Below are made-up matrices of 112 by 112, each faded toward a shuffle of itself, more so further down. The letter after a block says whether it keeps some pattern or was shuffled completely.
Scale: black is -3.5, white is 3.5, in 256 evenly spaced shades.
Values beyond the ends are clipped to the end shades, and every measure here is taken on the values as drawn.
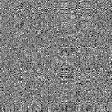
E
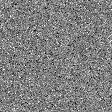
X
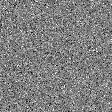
X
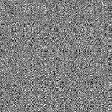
E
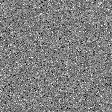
X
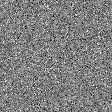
X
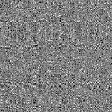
E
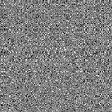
E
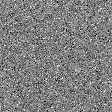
X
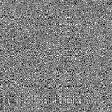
E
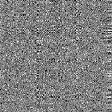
E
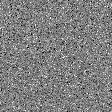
X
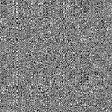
E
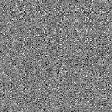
E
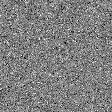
X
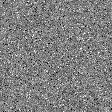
X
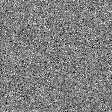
X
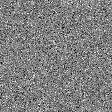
X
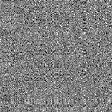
E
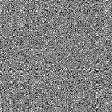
E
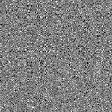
E
